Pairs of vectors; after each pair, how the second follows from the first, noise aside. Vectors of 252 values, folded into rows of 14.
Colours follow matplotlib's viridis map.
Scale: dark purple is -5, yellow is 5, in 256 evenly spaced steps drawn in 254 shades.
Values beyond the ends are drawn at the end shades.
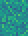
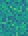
negated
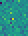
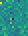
negated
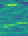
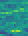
reversed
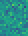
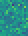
negated
